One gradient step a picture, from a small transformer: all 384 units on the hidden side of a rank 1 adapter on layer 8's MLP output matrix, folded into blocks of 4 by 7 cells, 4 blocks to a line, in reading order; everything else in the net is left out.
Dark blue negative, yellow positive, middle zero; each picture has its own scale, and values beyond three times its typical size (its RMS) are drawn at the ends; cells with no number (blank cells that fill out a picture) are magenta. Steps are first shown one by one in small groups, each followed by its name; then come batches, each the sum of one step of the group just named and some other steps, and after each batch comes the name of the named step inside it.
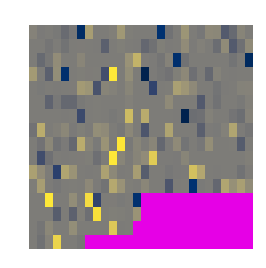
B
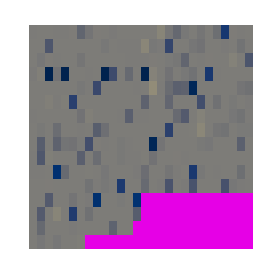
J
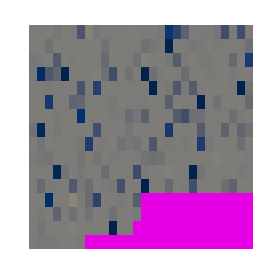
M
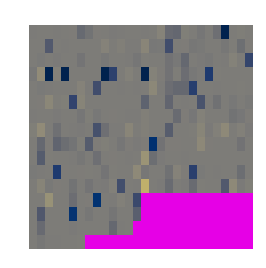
J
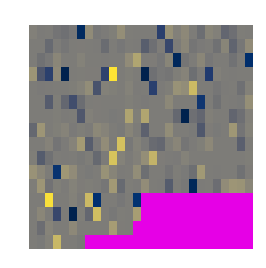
B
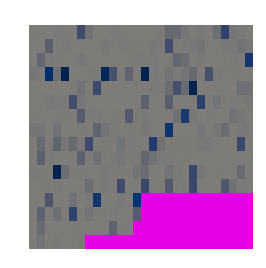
J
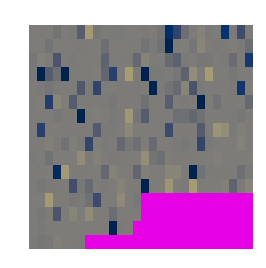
M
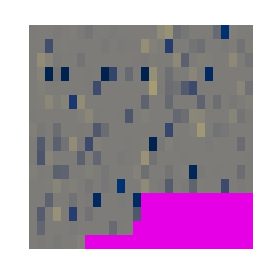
J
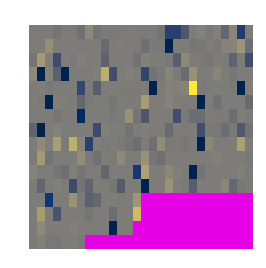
M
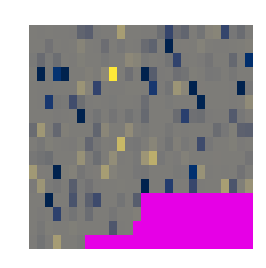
M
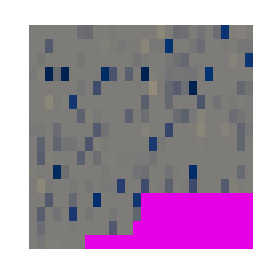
J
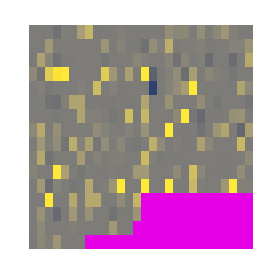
M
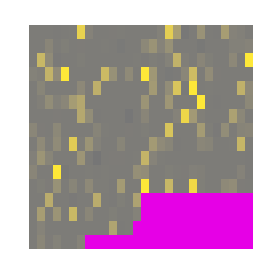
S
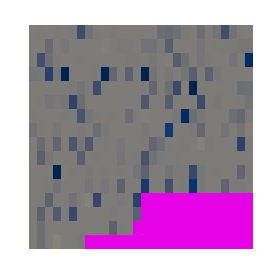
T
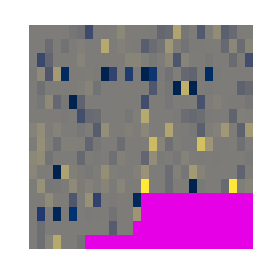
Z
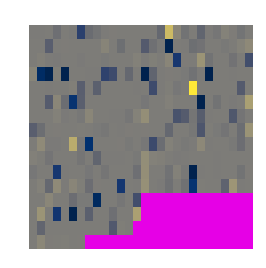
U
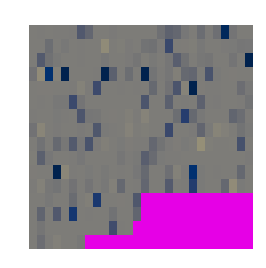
T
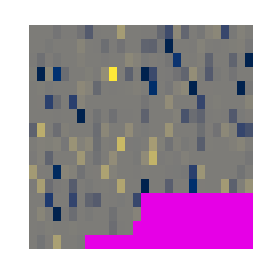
S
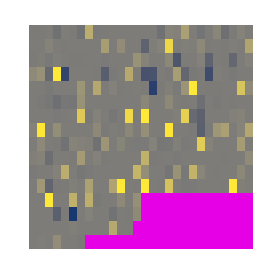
U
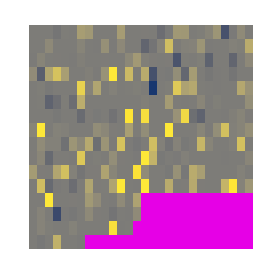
S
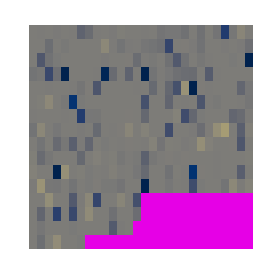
T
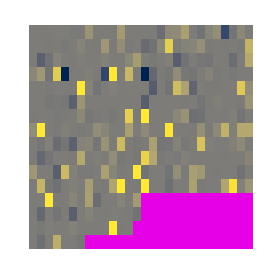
T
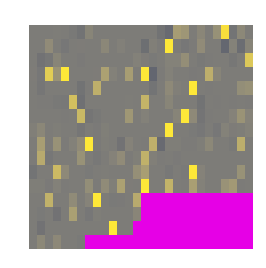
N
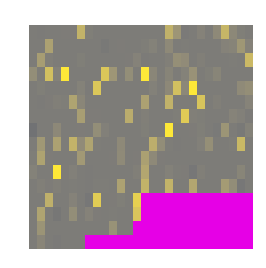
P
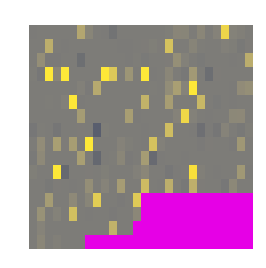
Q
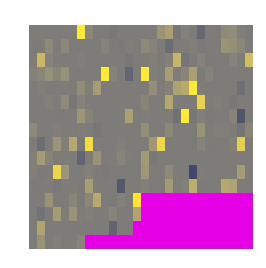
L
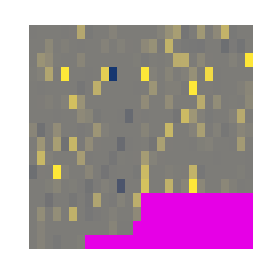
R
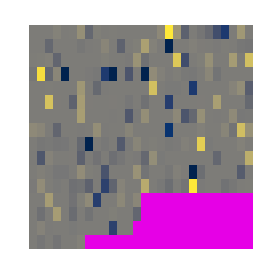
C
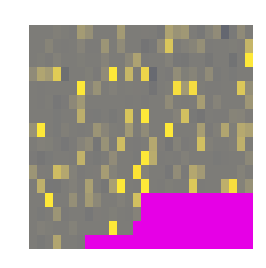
C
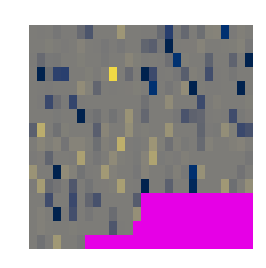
P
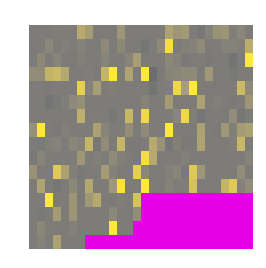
L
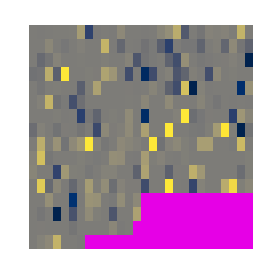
N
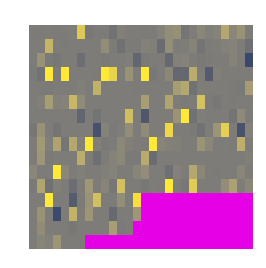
Q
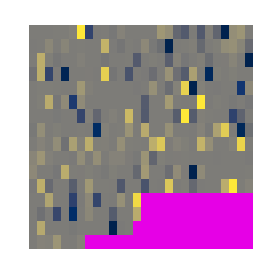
L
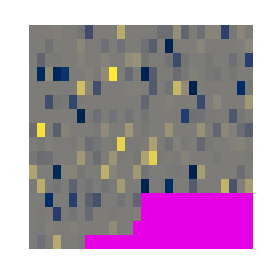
C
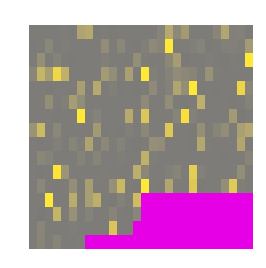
L
